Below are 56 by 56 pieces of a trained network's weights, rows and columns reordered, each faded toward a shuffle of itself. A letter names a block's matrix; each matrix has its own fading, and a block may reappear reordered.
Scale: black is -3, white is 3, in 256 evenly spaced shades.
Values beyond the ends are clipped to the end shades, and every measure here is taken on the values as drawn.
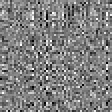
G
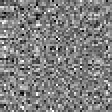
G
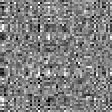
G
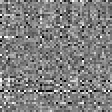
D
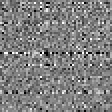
D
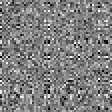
G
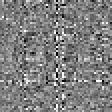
D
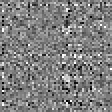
D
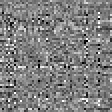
D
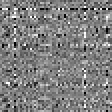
D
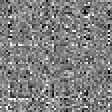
D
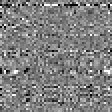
D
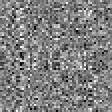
G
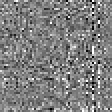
D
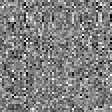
G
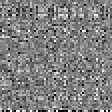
D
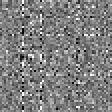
D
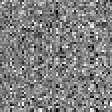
G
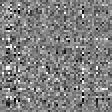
D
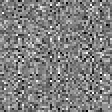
G
